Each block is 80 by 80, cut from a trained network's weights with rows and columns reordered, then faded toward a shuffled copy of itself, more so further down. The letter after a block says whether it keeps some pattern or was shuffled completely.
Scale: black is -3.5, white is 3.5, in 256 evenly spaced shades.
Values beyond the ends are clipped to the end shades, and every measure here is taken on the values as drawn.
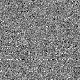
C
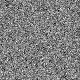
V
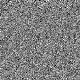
C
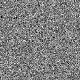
C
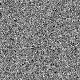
V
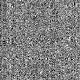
C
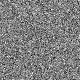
V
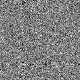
C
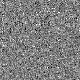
C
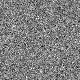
V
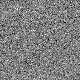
V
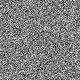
V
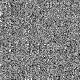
C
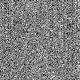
C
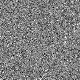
C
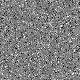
V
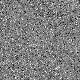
V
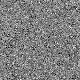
C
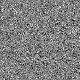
C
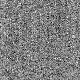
C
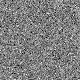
V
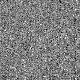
C
